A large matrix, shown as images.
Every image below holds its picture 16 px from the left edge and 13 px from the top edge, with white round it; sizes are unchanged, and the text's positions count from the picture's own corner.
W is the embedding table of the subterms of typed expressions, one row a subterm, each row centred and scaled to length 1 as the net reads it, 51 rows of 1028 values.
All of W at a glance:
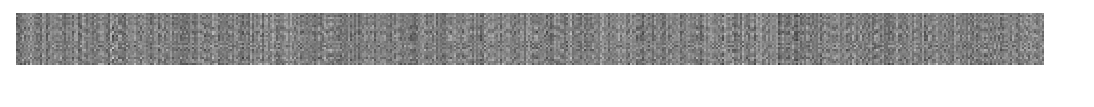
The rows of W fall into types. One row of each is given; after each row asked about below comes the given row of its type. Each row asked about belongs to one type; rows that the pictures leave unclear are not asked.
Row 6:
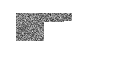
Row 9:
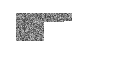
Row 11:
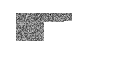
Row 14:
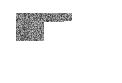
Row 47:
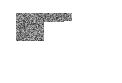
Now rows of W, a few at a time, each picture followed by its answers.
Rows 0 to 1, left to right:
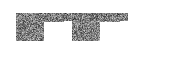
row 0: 6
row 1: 11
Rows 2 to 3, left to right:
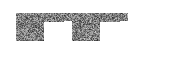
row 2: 9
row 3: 47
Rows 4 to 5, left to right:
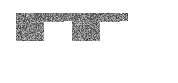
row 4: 11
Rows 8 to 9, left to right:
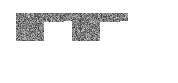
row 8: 11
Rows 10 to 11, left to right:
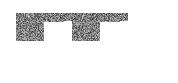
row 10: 11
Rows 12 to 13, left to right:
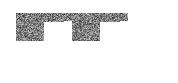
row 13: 47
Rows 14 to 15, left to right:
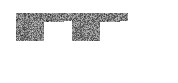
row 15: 47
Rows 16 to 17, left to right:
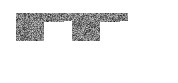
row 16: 14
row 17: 9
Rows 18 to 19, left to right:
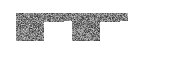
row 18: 9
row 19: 9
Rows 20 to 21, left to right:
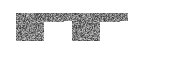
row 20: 11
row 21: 47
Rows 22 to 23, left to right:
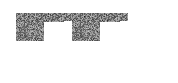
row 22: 47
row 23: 47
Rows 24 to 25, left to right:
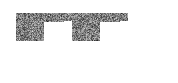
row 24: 14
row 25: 9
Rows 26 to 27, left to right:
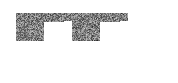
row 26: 47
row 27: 9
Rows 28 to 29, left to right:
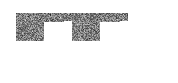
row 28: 6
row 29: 11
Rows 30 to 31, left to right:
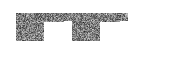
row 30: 11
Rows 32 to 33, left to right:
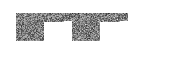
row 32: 6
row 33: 6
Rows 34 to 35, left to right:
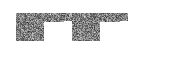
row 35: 11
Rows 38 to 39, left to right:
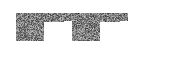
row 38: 47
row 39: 9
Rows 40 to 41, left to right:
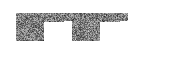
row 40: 9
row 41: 14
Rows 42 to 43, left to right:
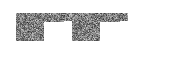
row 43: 6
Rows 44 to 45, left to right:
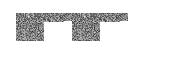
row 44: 11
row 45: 11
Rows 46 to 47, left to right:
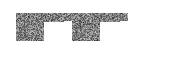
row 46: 47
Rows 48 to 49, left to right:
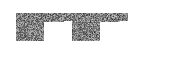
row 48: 47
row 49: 14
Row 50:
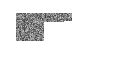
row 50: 9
